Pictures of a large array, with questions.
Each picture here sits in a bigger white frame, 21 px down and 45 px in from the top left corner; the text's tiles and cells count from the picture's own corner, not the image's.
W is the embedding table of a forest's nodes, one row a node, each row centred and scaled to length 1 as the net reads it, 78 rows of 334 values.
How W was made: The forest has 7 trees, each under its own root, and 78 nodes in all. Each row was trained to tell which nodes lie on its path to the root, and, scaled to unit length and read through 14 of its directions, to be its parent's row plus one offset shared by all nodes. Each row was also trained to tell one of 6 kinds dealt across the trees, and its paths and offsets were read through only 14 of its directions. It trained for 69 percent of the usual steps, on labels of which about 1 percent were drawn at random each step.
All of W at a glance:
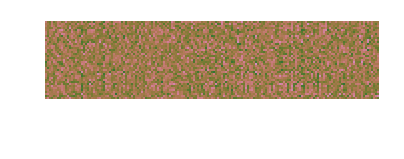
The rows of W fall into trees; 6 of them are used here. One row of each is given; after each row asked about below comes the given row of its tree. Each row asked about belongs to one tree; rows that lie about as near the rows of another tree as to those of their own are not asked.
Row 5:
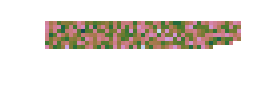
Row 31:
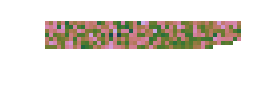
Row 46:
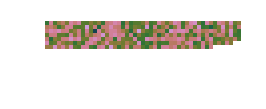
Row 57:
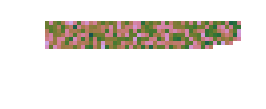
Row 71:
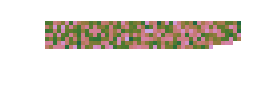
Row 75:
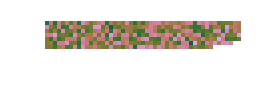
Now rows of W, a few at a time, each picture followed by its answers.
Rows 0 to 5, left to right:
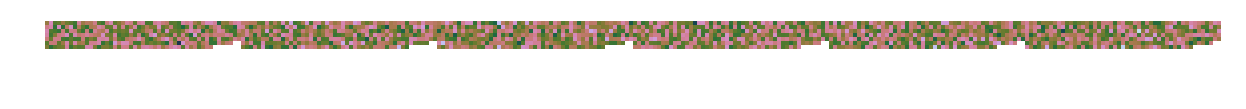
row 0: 75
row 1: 75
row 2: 71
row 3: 57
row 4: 75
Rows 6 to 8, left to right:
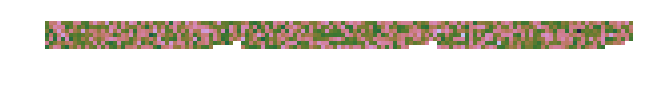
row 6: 71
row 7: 75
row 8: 5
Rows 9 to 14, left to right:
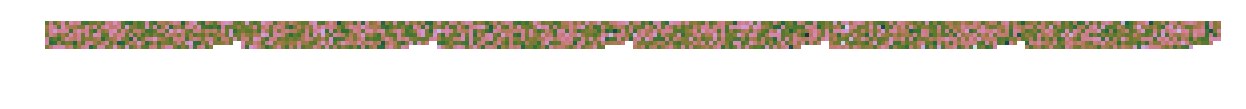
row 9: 46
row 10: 57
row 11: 5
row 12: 75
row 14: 71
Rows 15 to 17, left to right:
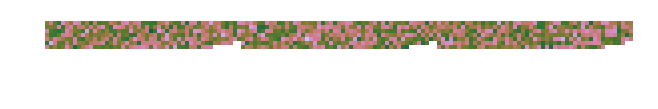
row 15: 57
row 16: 5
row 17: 71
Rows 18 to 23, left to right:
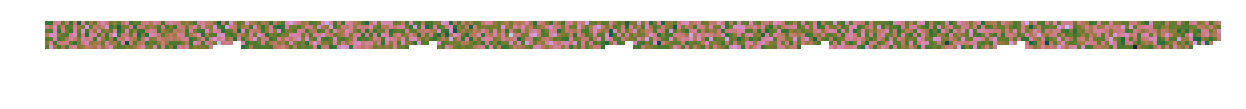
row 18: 31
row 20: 57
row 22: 57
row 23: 5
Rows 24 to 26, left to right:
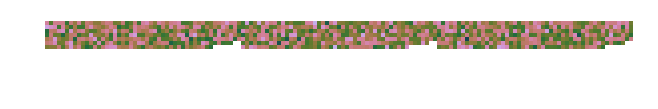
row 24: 31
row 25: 57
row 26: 31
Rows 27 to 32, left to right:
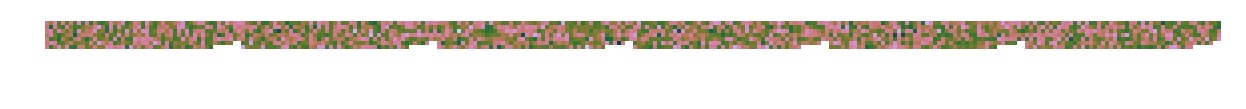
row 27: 57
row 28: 5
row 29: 5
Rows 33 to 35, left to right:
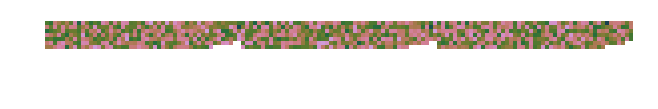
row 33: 71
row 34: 57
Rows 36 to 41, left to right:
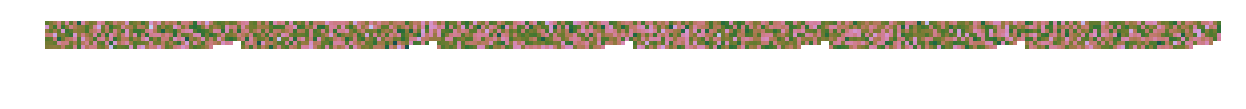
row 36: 75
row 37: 75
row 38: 75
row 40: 31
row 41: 31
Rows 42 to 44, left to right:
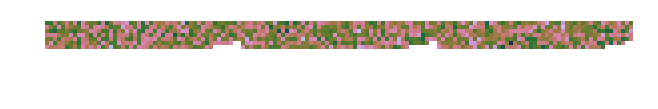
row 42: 57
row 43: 71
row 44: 5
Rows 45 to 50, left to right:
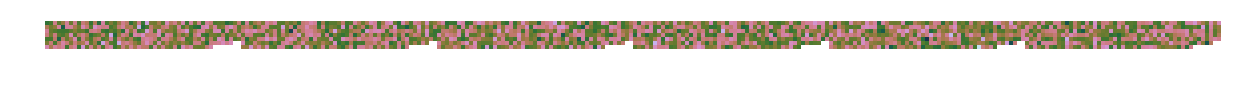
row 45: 57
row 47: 75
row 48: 31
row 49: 5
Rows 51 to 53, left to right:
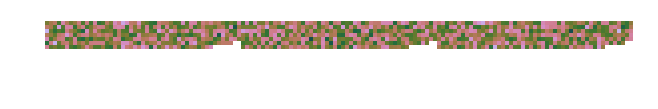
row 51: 57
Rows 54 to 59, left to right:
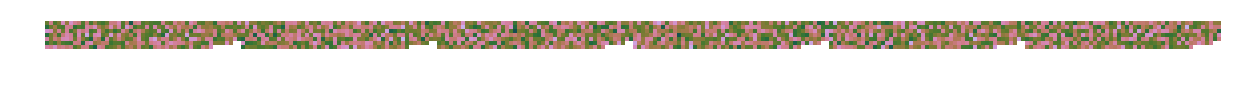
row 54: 57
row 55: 75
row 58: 57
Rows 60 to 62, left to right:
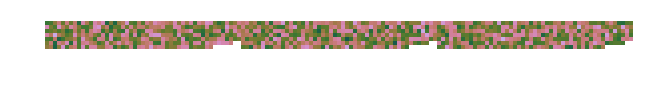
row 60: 75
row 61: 75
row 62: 71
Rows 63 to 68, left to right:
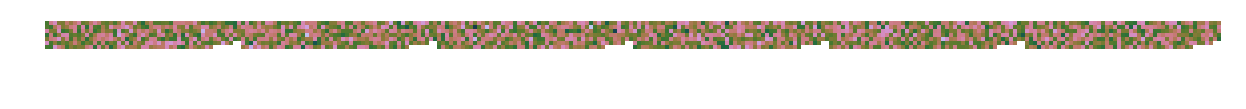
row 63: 57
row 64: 46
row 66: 75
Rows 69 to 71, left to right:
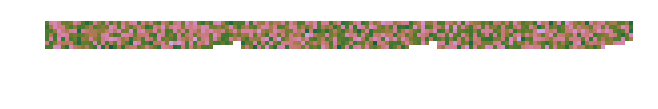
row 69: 71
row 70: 75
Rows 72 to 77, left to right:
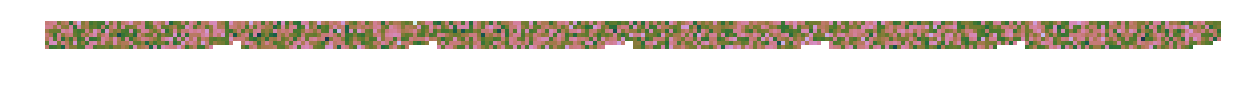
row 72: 71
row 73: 71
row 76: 5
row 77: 31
